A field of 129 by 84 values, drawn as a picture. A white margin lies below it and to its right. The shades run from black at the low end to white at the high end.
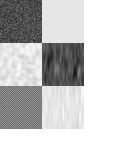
It is made of 3 by 2 panels. Panel 1,1: low, fine-grained. Panel 1,2: very high, flat. Panel 2,1: very high, blotchy, faint in contrast. Panel 2,2: low, streaked downward. Panel 3,1: middling, checkered. Panel 3,2: very high, streaked downward, faint in contrast.
